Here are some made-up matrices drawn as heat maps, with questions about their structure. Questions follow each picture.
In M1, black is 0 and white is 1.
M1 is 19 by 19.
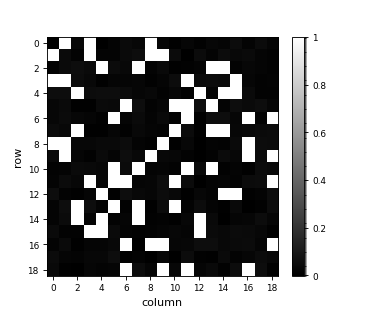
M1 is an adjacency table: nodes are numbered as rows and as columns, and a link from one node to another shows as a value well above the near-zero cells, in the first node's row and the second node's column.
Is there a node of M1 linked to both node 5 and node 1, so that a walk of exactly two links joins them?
no
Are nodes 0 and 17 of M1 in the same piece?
no
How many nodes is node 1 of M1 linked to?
4
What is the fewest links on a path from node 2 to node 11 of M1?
3
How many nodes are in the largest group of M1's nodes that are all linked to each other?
3
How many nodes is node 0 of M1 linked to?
3
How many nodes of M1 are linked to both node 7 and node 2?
2
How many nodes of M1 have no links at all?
1
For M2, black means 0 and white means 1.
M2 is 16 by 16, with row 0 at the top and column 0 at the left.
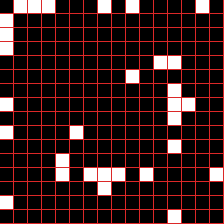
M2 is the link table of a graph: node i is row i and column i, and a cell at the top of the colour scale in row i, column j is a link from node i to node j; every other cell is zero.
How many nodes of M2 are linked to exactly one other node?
11
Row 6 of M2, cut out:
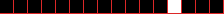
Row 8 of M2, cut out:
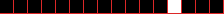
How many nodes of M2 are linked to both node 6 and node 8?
1
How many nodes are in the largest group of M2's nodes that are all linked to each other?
2
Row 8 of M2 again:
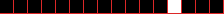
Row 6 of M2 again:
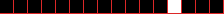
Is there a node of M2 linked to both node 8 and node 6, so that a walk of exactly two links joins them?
yes
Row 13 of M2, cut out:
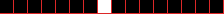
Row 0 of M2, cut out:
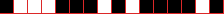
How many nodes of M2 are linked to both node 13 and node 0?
1
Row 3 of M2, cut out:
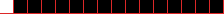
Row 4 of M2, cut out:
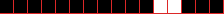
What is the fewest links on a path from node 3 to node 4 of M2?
4
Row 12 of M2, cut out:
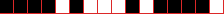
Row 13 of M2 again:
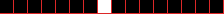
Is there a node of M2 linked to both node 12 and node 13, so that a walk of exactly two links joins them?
yes
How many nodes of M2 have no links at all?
0
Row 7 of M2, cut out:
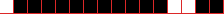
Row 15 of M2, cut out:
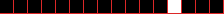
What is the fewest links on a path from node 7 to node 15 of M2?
2
